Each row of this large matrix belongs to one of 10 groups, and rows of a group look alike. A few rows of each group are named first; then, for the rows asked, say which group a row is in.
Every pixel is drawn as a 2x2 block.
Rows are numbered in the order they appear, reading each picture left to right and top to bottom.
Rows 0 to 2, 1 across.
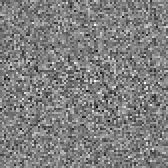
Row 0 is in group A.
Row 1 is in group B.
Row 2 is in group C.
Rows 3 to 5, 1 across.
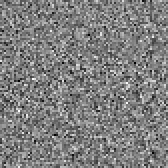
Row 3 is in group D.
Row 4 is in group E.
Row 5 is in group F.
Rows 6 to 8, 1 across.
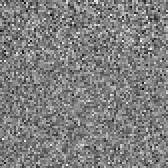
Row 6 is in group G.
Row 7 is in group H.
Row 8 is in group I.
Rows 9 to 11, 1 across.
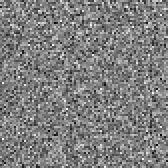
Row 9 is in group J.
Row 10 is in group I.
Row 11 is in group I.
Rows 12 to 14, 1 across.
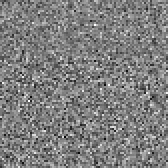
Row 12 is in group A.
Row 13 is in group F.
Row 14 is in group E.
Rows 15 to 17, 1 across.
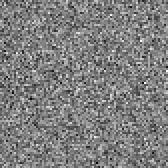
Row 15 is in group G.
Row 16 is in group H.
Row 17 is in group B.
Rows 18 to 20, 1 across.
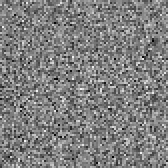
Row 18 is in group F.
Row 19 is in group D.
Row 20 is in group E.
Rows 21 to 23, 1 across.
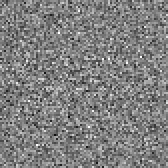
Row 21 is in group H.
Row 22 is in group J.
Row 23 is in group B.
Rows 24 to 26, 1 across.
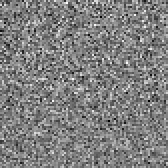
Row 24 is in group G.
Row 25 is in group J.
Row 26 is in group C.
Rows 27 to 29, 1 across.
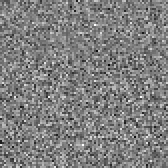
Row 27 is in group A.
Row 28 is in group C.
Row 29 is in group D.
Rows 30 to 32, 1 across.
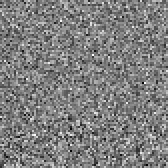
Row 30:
J
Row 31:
H
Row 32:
E
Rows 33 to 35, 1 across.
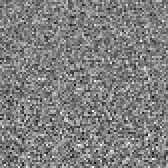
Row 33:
C
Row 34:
J
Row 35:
J
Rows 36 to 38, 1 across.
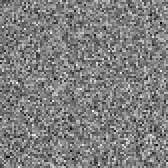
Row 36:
I
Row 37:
J
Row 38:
E
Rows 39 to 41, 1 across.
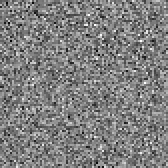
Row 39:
B
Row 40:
G
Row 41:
B
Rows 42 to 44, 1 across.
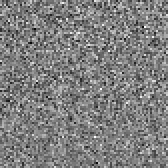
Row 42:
H
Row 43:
E
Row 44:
A
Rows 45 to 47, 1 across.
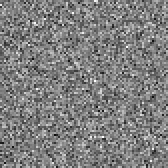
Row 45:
E
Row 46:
B
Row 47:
D
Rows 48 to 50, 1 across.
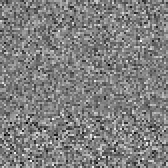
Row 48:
G
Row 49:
C
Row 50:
B
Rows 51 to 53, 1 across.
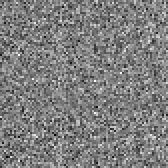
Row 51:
E
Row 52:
A
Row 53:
E
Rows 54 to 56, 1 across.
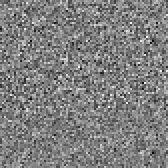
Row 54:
F
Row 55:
H
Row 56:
F
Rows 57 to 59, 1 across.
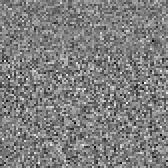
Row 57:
F
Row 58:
H
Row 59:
I
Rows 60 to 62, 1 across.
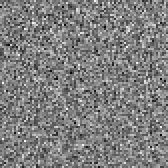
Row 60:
E
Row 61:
I
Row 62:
I
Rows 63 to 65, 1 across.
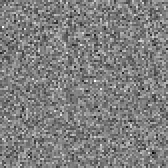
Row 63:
I
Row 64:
A
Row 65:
F
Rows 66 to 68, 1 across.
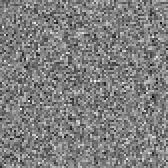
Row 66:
I
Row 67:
F
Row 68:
E
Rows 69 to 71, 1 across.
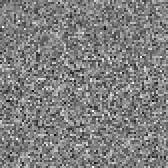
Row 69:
I
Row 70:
J
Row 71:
J
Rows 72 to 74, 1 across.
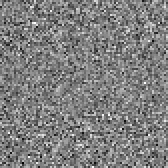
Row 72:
E
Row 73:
G
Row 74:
J
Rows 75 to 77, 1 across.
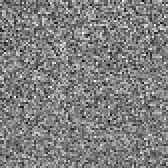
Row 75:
D
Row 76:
C
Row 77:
C
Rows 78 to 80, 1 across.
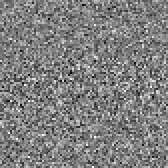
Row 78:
C
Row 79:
E
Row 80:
J
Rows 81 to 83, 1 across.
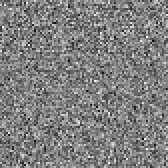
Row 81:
F
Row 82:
B
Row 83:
H
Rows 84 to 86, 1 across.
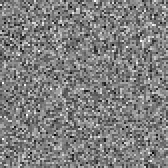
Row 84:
E
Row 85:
I
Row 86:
F
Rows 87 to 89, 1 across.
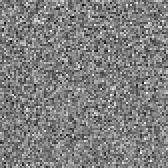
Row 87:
C
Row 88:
H
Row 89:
G
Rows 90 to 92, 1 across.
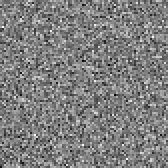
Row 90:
C
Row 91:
C
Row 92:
E
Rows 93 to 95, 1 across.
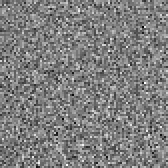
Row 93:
H
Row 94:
H
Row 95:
I
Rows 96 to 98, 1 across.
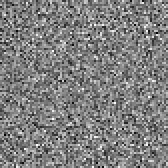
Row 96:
D
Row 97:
E
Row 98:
B
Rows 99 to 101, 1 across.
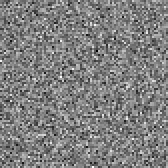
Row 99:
B
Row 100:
E
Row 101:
J
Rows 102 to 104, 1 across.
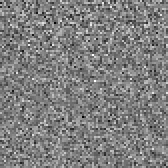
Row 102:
J
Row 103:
A
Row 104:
C
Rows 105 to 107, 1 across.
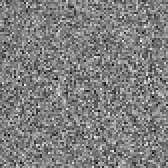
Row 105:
G
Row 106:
I
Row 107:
B
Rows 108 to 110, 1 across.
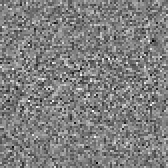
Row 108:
F
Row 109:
J
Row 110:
A
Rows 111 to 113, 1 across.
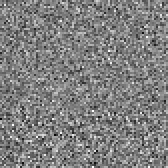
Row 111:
H
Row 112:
J
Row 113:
J
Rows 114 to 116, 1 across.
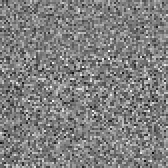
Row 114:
H
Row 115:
J
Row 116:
G
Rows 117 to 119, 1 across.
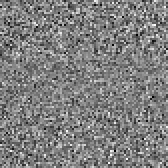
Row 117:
E
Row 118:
F
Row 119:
H
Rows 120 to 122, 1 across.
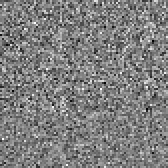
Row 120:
E
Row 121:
D
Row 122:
I
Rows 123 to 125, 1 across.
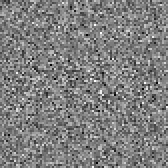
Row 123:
A
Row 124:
B
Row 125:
B
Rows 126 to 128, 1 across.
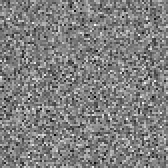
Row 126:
A
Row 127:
G
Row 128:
J
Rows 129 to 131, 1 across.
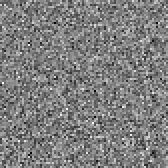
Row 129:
F
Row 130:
I
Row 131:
F
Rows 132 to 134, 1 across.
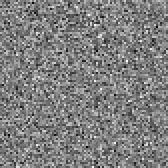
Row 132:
B
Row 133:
C
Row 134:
B
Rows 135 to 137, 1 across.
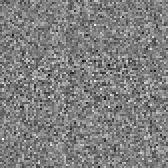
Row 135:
A
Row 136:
C
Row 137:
I
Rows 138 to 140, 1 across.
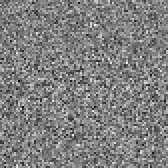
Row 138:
B
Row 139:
J
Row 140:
G
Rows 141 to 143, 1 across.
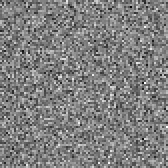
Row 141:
G
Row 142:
H
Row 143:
H
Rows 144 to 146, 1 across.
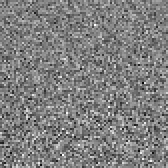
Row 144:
B
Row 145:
H
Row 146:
G
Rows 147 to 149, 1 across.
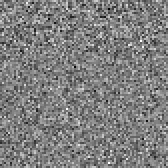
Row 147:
C
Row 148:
I
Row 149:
H
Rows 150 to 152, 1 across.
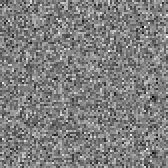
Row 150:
H
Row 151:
F
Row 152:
F
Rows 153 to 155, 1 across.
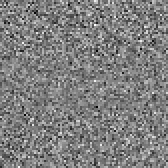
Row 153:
B
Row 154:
A
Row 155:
E
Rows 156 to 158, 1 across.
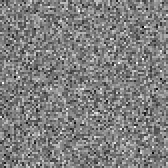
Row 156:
H
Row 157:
I
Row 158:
G
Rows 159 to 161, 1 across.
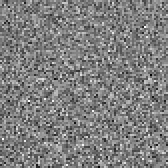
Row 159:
H
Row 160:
J
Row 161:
I
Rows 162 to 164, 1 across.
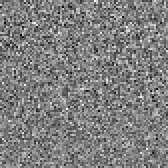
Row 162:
E
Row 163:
I
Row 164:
F
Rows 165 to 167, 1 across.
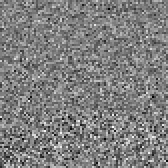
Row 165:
C
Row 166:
F
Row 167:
E
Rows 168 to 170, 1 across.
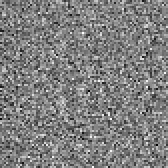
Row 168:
D
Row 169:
D
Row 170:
J
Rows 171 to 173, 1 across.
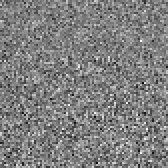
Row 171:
G
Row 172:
H
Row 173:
G
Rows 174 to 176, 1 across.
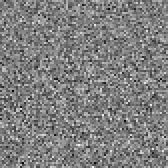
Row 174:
C
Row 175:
D
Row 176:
J
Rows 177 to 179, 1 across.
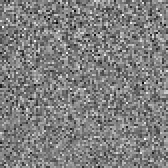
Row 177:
I
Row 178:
H
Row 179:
G
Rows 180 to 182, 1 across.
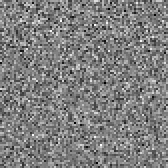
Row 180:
C
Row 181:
E
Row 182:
A
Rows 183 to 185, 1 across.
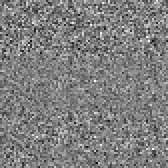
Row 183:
F
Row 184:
A
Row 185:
A
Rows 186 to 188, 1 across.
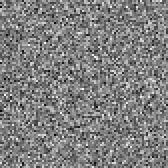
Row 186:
J
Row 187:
E
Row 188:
J
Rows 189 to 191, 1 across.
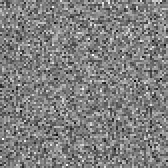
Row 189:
J
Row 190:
D
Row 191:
I
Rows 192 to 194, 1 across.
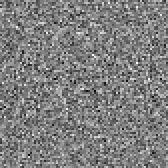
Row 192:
J
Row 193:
I
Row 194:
F
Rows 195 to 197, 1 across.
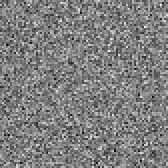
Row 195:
H
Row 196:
G
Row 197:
B
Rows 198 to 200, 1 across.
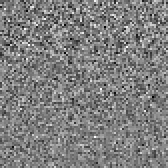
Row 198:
E
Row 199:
F
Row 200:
A
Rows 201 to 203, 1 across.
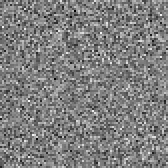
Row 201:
I
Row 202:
J
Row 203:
E
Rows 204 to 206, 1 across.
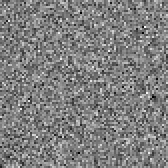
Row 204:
H
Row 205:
F
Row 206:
E
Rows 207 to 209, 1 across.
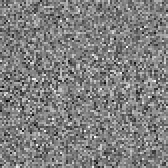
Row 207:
H
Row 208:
E
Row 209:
B
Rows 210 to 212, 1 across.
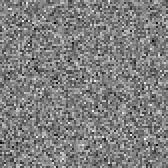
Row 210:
F
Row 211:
B
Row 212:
D
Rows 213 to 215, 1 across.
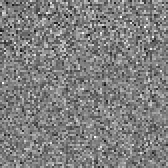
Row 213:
D
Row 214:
I
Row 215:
B
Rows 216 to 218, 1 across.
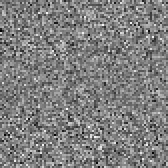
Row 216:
D
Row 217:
I
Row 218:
B
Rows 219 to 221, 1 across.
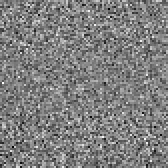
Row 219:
C
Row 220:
I
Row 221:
D
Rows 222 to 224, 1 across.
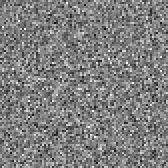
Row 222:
I
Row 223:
J
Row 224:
B
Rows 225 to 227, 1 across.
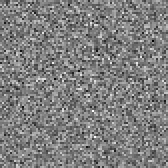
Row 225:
B
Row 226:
J
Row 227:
B
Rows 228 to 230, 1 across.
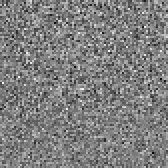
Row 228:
H
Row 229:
I
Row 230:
F
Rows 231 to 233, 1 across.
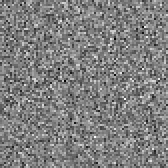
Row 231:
H
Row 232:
E
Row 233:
A
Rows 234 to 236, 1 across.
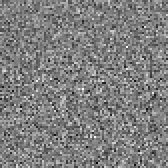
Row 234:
H
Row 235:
D
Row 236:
B
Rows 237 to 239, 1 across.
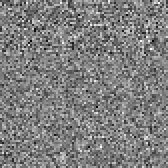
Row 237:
F
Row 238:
B
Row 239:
D
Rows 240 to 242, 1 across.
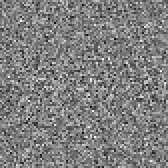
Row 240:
C
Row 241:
J
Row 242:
B
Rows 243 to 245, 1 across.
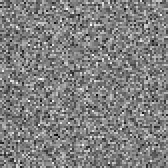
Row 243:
J
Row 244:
J
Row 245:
D
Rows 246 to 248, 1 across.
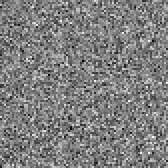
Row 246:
E
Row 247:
C
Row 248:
E
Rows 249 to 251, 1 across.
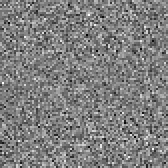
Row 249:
B
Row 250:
I
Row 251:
D
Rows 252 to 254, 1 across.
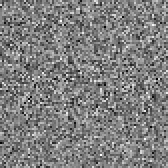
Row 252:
E
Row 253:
F
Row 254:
G
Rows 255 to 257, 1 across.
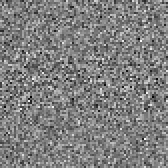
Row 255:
G
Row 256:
F
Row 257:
H
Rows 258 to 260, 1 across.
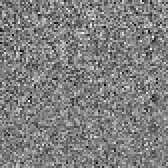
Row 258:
D
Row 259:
F
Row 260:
B
